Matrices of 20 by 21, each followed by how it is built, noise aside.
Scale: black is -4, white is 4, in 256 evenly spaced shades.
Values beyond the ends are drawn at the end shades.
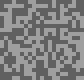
noise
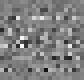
uneven rows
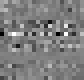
uneven rows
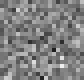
noise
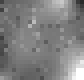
smooth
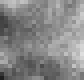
smooth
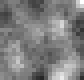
smooth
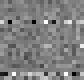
uneven rows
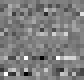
uneven rows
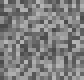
noise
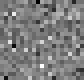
noise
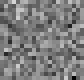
noise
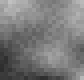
smooth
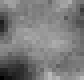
smooth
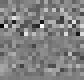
uneven rows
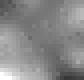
smooth
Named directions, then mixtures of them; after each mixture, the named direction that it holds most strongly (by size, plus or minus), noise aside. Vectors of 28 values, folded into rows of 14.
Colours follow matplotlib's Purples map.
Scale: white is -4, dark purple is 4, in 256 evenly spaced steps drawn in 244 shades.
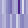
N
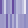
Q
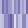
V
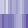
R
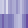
R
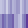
R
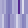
N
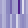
N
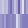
N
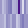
N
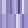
N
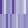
Q
